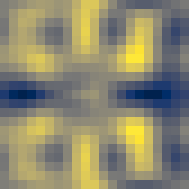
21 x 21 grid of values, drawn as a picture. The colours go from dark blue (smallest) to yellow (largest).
Mirror symmetry: top to bottom. Odd rows or columns: none. Lone odd cells: none. Ninth with the lowest average: middle right. Grain: blotchy.
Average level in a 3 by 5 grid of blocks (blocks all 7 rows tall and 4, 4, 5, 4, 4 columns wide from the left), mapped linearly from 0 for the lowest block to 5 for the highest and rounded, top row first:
5 4 5 5 2 / 1 3 3 3 0 / 5 4 5 5 2
